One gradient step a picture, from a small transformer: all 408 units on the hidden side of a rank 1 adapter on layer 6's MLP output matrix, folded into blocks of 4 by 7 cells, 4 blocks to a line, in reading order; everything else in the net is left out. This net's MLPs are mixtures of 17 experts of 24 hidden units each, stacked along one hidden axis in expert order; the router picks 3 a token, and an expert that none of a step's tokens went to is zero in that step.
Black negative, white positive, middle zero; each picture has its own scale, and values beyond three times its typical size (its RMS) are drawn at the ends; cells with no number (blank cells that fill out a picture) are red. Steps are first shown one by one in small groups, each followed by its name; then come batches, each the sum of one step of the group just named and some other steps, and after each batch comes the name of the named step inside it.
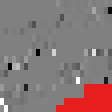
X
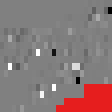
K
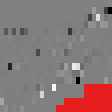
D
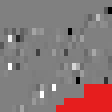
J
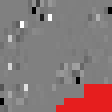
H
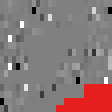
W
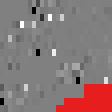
H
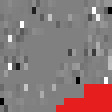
W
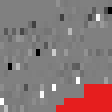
X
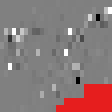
K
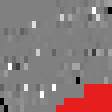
K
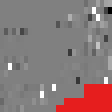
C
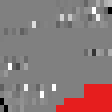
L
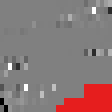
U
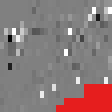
C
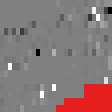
C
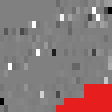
C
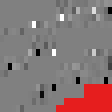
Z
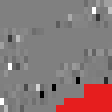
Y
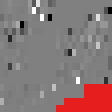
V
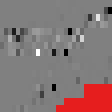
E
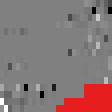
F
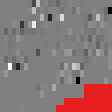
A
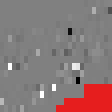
Y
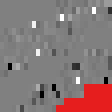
Z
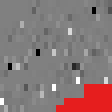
F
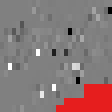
E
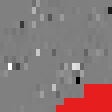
A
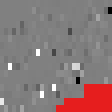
F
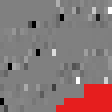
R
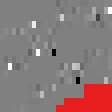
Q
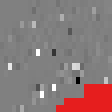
Q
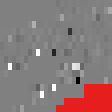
Q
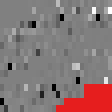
R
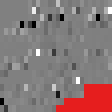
R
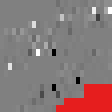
Q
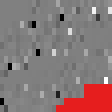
R
